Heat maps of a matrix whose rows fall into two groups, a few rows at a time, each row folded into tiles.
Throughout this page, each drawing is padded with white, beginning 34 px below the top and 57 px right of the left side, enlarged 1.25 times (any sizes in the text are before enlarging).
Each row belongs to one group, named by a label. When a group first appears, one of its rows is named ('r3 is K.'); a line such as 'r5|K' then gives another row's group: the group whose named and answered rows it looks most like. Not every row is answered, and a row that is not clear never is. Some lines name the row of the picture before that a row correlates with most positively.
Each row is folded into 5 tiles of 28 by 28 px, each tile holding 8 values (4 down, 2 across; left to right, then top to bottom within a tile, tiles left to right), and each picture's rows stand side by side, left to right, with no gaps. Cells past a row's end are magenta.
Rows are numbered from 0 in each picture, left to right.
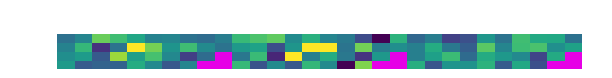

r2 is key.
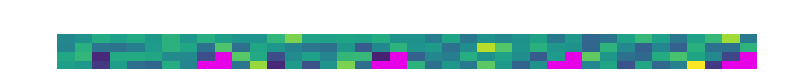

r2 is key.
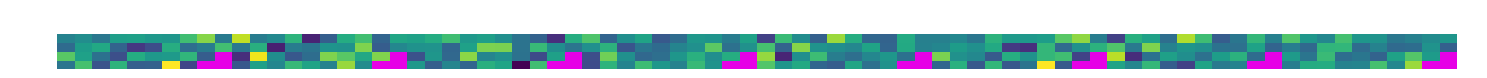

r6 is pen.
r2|key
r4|pen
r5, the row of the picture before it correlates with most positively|3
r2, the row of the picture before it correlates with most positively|2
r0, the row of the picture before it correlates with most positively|3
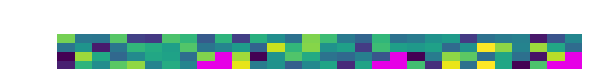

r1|pen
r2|key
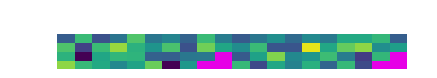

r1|key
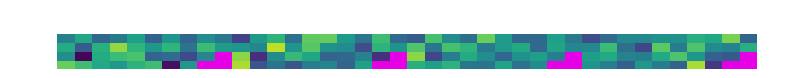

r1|pen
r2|pen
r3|key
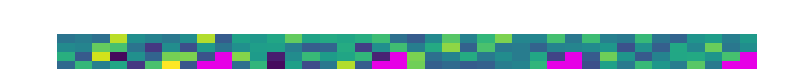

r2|pen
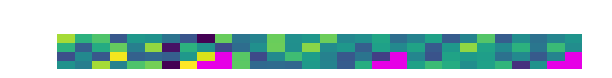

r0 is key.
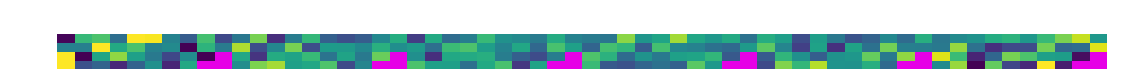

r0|pen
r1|pen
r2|pen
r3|pen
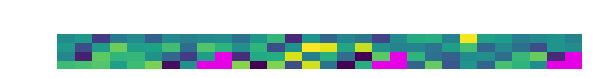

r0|pen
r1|key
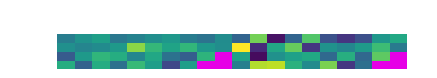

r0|key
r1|pen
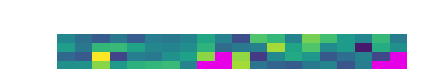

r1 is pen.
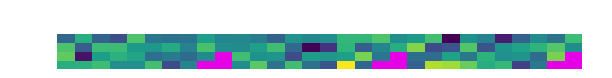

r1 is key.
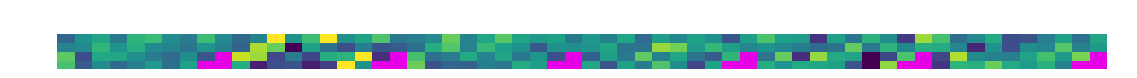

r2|pen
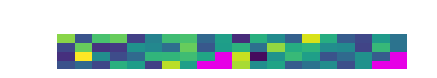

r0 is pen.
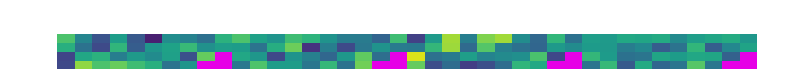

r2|pen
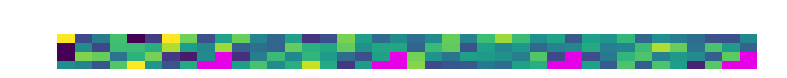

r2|pen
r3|key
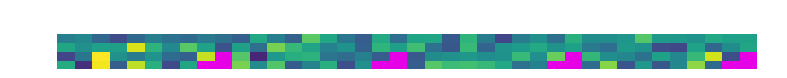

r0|key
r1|pen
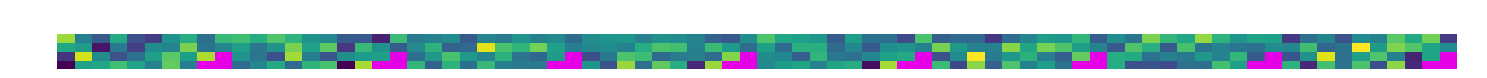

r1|key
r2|key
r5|key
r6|pen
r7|key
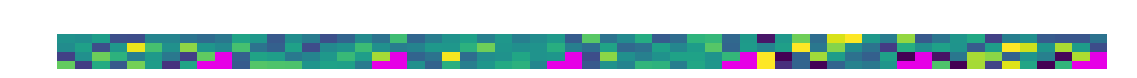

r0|key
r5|key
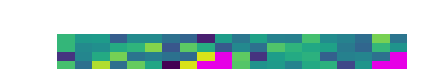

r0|key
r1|pen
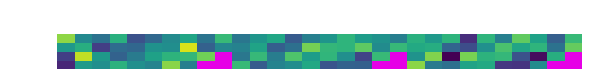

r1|key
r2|key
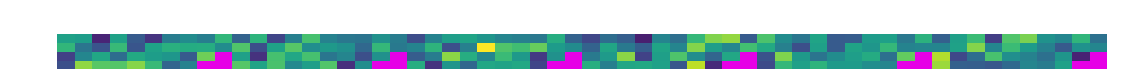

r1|pen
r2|key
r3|key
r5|pen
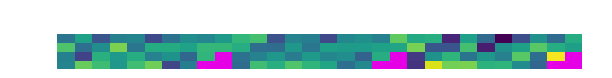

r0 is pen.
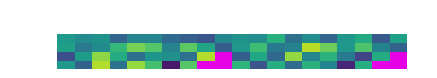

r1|key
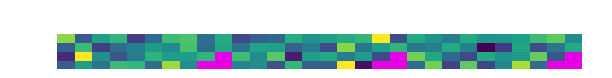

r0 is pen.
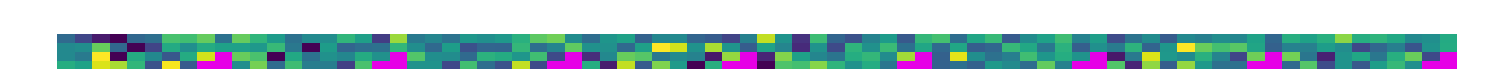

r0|key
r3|key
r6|key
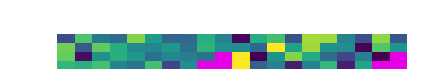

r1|pen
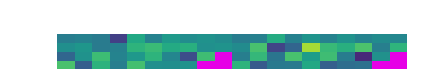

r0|key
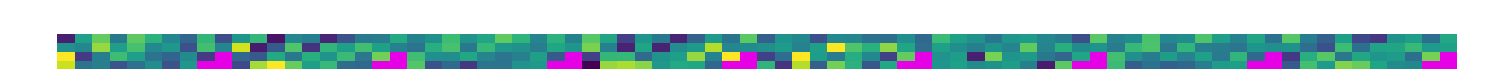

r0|pen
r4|key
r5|key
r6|pen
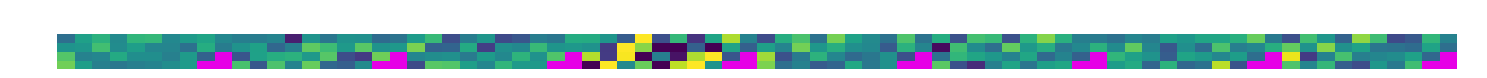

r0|pen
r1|key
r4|pen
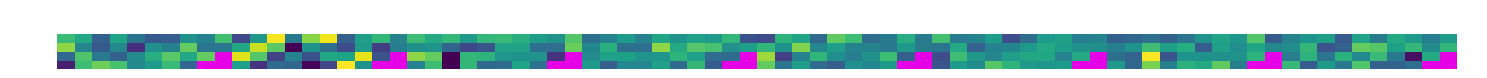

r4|pen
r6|key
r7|key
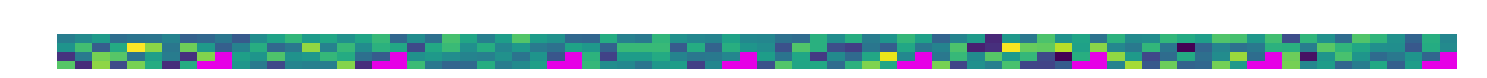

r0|key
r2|pen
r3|pen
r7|pen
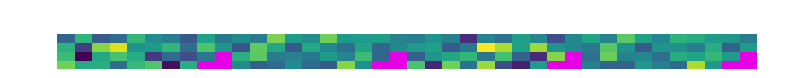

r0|pen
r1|pen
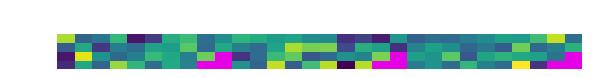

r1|key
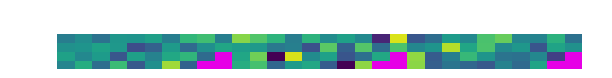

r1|key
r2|pen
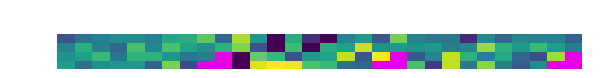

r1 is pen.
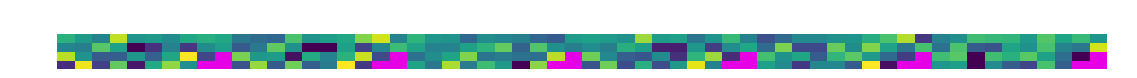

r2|key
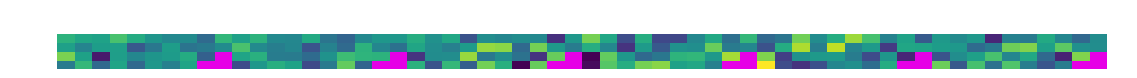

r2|key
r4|pen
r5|key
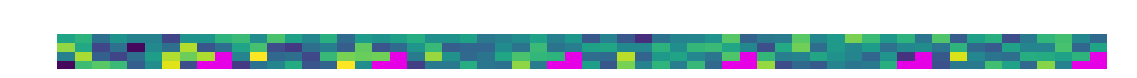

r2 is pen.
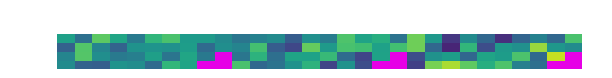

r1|key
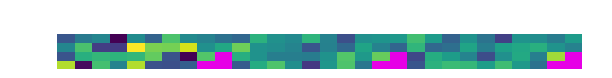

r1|pen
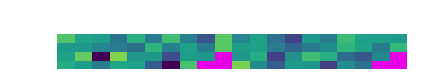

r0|key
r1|key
